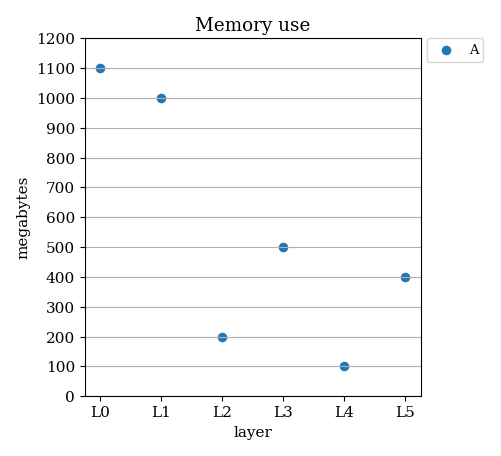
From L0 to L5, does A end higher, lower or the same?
lower
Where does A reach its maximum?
L0
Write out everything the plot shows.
Title: Memory use
x-axis: layer, ticks L0 L1 L2 L3 L4 L5
y-axis: megabytes, ticks 0 100 200 300 400 500 600 700 800 900 1000 1100 1200
Legend: A
Values:
A: 1100 1000 200 500 100 400
